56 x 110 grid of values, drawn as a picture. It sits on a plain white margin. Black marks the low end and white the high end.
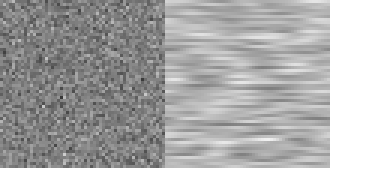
The table splits into one row of 2 panels. Panel 1,1: middling, fine-grained. Panel 1,2: high, streaked across.
